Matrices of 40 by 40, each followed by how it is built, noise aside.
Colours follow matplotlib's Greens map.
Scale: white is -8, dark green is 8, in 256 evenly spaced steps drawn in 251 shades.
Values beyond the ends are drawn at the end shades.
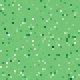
sparse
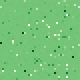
sparse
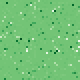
sparse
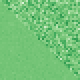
upper triangular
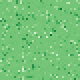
sparse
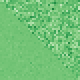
upper triangular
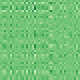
low rank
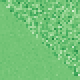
upper triangular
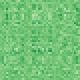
low rank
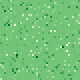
sparse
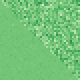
upper triangular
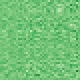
low rank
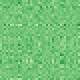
low rank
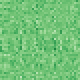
low rank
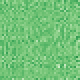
low rank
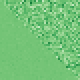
upper triangular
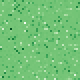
sparse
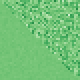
upper triangular
